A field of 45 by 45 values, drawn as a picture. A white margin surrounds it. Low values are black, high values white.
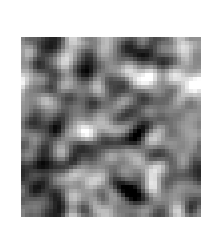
Grain: blotchy. Odd rows or columns: none. Lone odd cells: none. Ninth with the highest average: top right. Mirror symmetry: none.
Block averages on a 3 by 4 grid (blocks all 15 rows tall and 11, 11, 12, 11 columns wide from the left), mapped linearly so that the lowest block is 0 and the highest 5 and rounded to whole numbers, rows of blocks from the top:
2335
2323
0433
